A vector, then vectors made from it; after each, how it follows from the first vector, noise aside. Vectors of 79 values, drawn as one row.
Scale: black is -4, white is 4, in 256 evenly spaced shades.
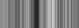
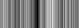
copied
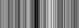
copied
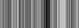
wrapped around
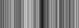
reversed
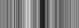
reversed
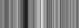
wrapped around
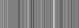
partly zeroed
